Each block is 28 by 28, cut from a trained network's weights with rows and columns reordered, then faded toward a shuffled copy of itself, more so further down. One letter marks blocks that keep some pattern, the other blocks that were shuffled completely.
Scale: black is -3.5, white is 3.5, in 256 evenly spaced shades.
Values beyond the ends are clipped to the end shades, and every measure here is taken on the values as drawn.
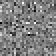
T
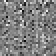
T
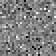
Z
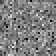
Z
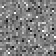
Z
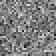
Z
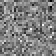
T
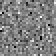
Z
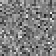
T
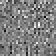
T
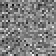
T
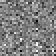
T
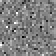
Z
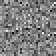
T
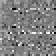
T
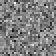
Z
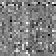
T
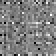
T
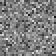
Z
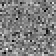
Z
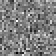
T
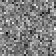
Z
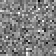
Z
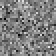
Z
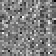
T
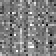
T
